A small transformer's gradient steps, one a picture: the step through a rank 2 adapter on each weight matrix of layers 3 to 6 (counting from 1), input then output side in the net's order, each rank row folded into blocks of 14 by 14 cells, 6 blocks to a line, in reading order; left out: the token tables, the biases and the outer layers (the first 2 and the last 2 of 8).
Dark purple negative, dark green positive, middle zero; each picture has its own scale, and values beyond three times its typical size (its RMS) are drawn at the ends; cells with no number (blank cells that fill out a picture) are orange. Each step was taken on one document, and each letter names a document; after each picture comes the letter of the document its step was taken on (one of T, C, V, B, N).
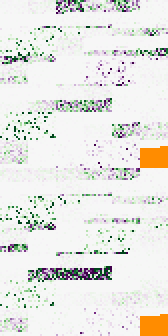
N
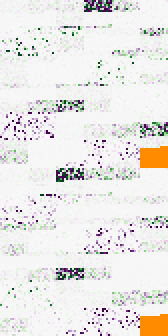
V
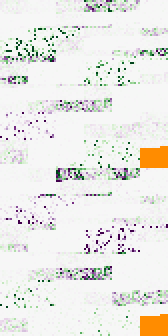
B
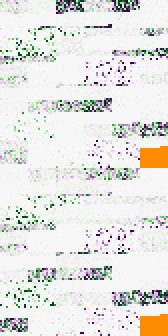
N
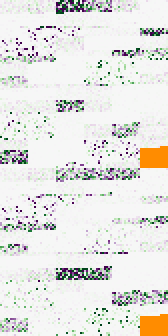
V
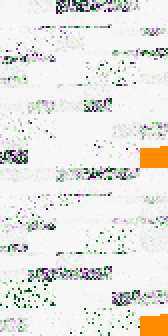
N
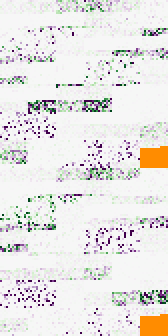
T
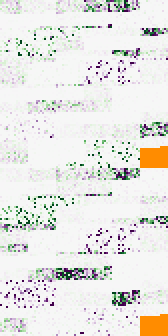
B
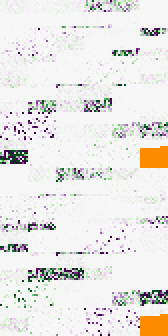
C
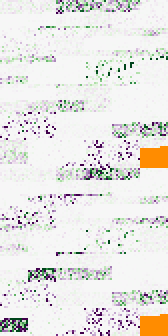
T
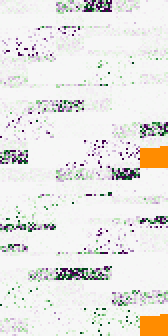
V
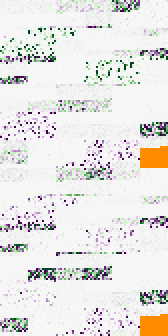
T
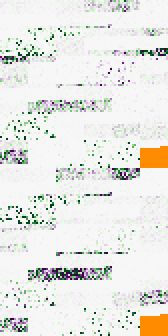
N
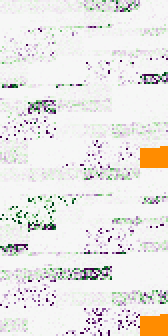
T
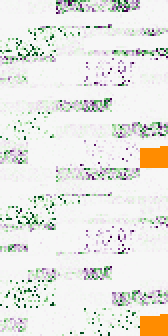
N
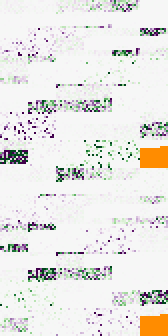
C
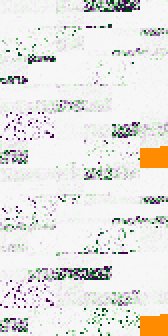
V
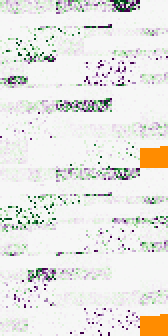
N
